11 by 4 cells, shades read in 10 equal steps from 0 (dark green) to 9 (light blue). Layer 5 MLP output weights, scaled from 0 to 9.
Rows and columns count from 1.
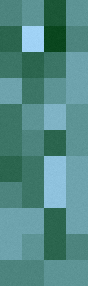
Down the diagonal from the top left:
4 9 3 6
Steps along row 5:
up up down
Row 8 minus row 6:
1 -1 6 1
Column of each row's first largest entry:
2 2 4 1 3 4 3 3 1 1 3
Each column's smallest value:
2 2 0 4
